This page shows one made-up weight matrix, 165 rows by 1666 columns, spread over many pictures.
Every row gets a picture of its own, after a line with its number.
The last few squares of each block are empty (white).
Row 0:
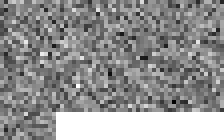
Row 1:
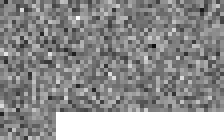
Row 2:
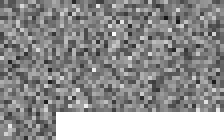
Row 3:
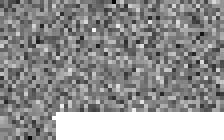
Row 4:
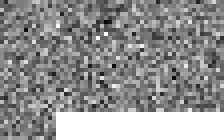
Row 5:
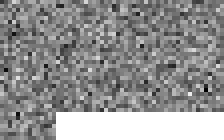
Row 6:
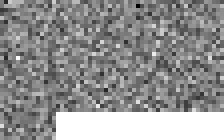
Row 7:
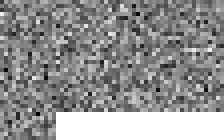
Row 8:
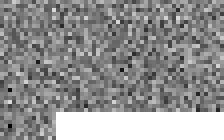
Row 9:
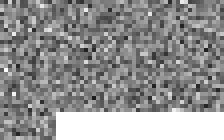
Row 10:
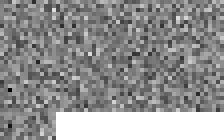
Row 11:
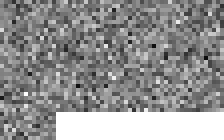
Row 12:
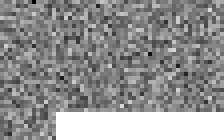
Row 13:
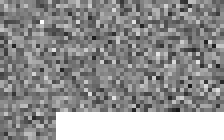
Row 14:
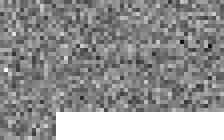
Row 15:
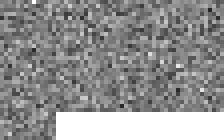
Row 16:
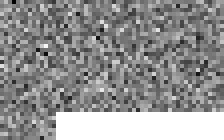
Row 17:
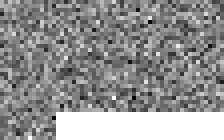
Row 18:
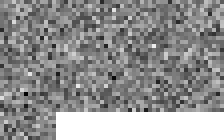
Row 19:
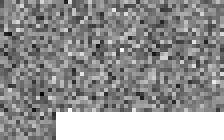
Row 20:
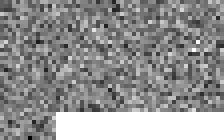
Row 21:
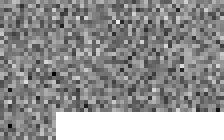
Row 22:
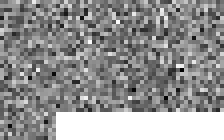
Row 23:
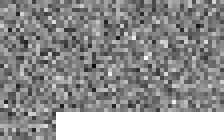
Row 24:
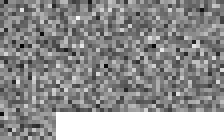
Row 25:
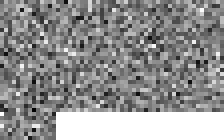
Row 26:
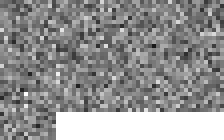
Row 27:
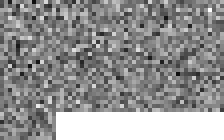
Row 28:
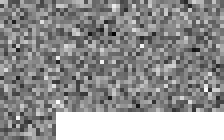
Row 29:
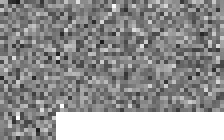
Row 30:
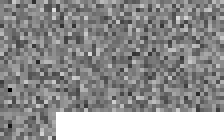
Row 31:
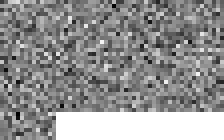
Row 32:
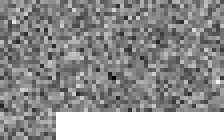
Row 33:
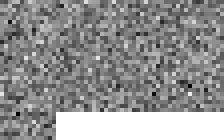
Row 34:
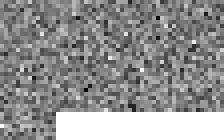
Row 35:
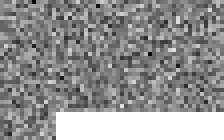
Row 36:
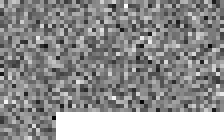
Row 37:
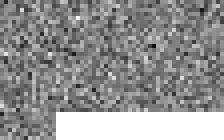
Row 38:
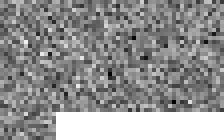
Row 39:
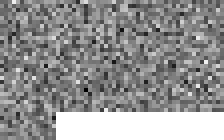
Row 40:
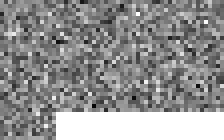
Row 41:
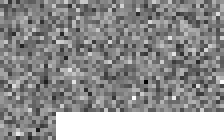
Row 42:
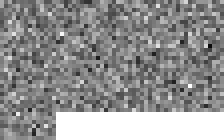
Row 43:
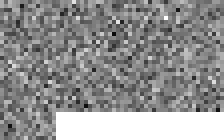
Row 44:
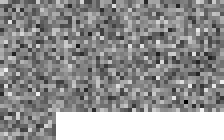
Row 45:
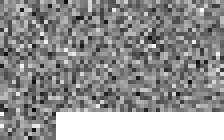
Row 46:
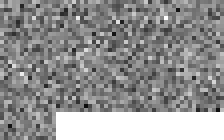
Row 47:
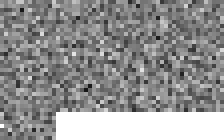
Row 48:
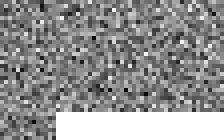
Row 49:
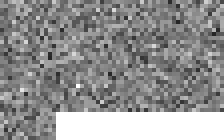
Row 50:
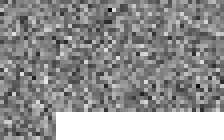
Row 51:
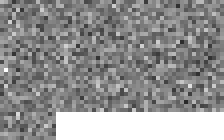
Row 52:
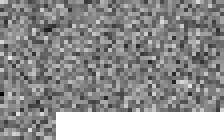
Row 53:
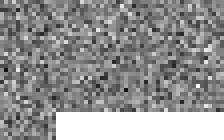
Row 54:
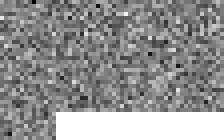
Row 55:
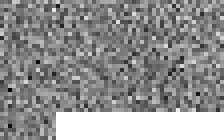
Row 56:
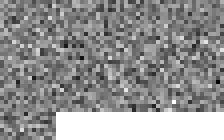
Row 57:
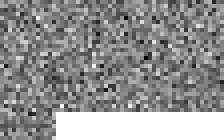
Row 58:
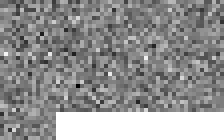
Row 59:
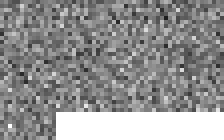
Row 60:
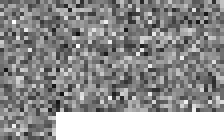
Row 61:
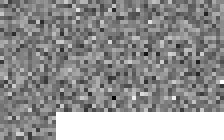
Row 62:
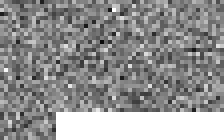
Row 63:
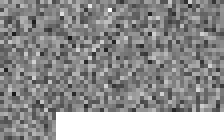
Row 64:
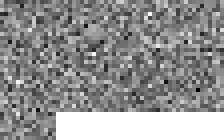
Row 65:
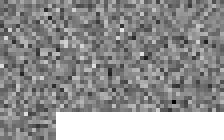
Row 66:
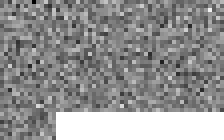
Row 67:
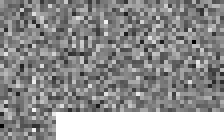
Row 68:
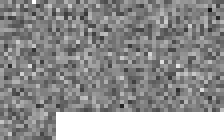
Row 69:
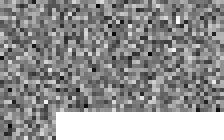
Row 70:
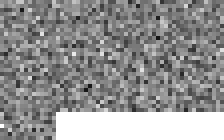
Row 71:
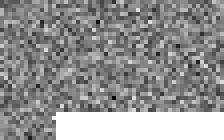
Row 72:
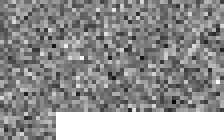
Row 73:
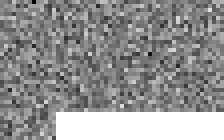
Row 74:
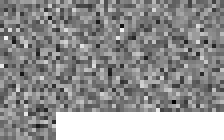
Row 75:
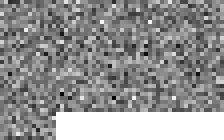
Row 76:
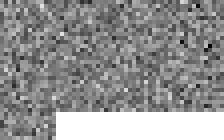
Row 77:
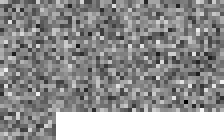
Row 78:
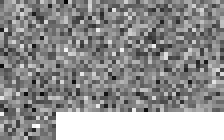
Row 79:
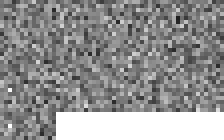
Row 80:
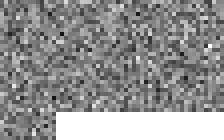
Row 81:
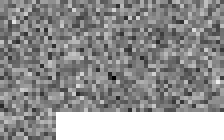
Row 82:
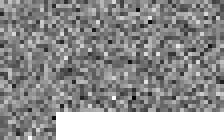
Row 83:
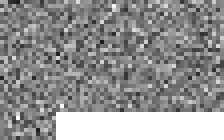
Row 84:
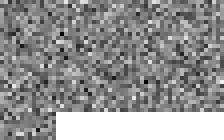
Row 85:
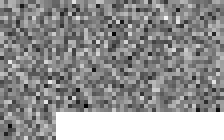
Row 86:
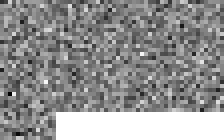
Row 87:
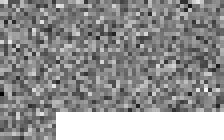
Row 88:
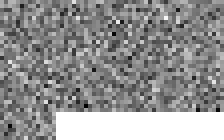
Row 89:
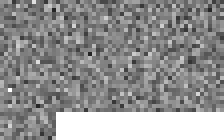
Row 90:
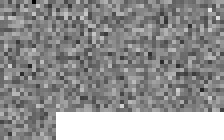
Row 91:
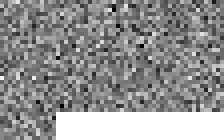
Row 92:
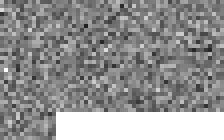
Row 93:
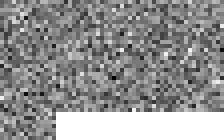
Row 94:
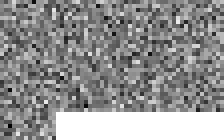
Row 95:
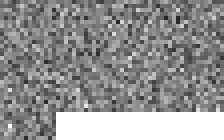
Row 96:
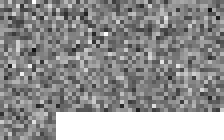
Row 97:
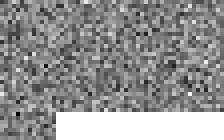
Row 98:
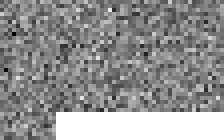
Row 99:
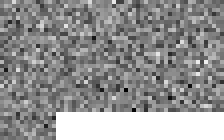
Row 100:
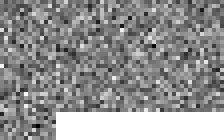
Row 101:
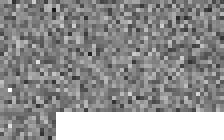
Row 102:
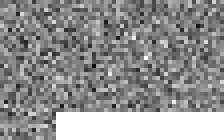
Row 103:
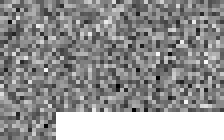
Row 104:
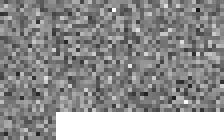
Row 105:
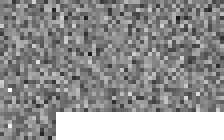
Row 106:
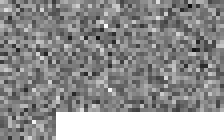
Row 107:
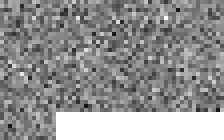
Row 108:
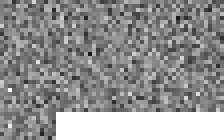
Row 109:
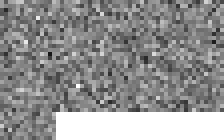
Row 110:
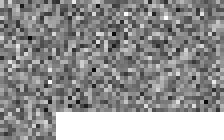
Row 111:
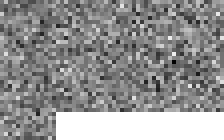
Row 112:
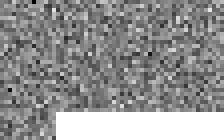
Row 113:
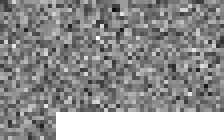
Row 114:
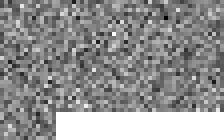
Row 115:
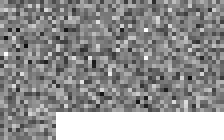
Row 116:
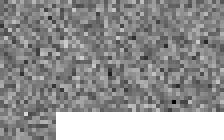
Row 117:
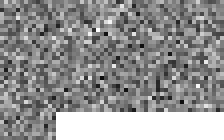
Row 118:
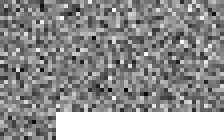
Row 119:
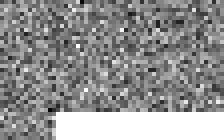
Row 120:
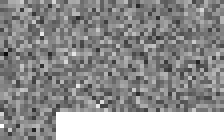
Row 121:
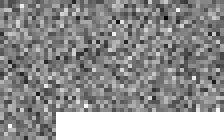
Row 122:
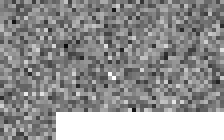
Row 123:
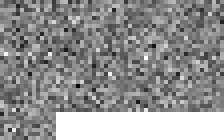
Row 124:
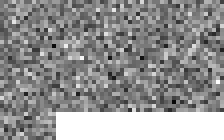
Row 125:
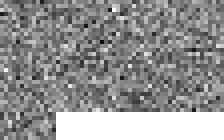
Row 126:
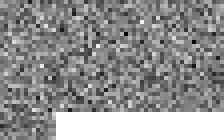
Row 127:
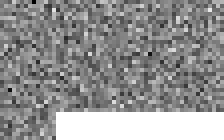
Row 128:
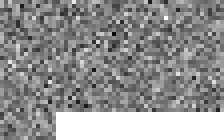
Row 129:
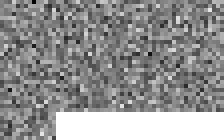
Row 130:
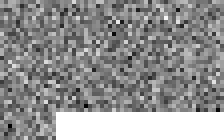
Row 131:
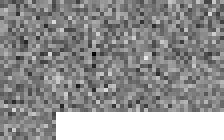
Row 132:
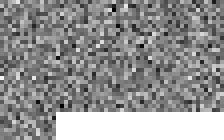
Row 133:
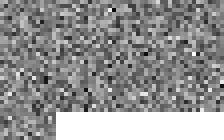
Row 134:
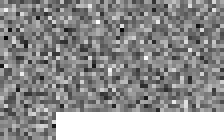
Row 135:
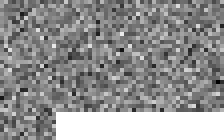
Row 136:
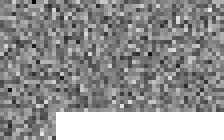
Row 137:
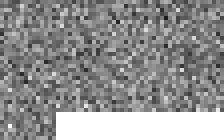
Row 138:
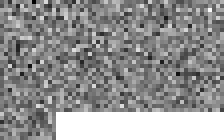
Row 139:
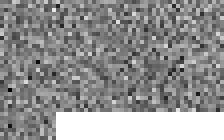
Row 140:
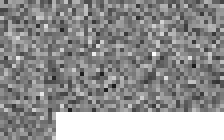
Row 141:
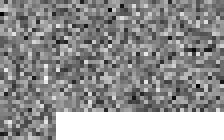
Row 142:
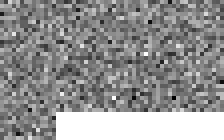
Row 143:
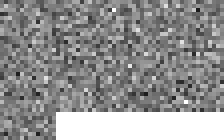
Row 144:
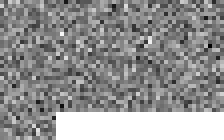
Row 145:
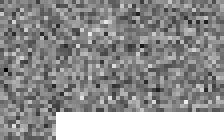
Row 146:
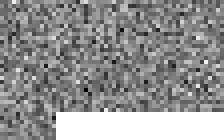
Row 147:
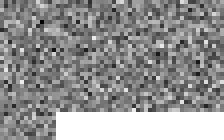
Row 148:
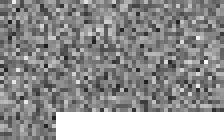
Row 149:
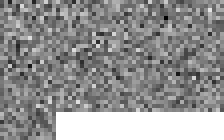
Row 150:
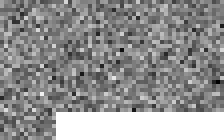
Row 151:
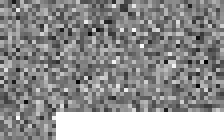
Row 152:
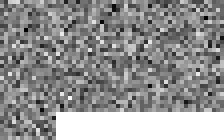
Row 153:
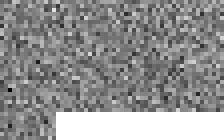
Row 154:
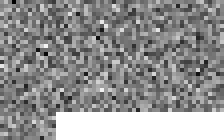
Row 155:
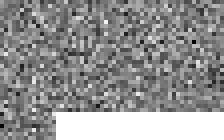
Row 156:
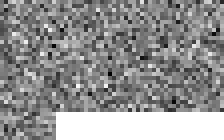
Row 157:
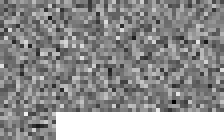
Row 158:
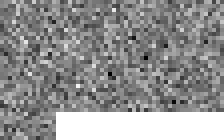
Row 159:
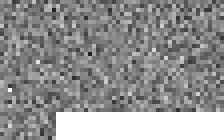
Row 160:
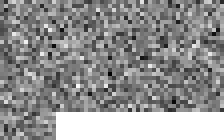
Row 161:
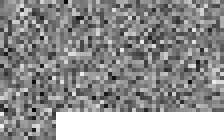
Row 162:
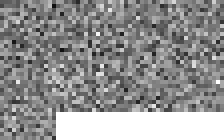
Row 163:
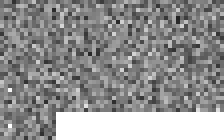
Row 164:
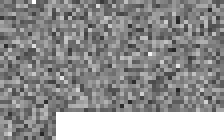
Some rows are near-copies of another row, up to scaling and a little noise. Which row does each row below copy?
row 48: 118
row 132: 91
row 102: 23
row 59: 137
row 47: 70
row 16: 154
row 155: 67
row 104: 143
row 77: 44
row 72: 124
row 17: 82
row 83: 29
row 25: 45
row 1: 37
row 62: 125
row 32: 81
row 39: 146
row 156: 160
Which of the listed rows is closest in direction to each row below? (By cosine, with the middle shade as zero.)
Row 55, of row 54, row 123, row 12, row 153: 153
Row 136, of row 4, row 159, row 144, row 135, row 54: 54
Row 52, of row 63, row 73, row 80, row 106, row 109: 63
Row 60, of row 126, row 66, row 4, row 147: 147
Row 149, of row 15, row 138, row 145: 138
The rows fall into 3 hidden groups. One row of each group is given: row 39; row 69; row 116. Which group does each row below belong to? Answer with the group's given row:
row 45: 116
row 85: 69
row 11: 116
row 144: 39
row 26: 116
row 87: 39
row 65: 116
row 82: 39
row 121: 69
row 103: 39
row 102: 116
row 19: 116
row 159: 69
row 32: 116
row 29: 39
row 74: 116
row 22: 69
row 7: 39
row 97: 39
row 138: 69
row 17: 39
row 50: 39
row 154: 39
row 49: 116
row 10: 69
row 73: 69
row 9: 39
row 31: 39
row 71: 39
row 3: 39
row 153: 69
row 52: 39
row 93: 116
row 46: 69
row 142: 39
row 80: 39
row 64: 39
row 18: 116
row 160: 116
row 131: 116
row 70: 116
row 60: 39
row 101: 69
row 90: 69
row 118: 39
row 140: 116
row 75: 39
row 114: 69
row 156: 116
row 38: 116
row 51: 39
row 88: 69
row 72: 116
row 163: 69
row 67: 116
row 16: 39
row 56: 116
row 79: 69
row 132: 39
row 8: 69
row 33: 39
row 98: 39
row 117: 39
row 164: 69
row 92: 39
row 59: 69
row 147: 39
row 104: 39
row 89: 69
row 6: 116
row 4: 39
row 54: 69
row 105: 69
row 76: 39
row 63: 39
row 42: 39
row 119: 39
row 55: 69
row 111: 39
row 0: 116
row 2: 69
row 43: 69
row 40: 39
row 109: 116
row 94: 69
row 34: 116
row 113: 39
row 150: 116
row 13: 39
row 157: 116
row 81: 116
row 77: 39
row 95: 69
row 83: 39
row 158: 116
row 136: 69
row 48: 39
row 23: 116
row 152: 39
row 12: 69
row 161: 116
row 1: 116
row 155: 116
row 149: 69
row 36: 39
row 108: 69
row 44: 39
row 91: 39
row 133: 39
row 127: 69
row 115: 116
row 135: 116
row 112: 69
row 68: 69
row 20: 39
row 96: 69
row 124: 116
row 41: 39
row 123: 116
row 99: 39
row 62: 39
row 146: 39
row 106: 39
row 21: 69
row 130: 69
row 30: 69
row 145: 39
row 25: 116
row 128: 69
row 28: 39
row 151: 39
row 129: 69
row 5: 39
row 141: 39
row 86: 39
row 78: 116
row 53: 39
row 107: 69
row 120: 116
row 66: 69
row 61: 39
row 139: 69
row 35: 69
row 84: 39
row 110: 69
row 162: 116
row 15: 69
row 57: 116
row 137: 69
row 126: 116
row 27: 69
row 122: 116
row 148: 39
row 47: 116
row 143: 39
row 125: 39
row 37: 116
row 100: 116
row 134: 116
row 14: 39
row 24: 116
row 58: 116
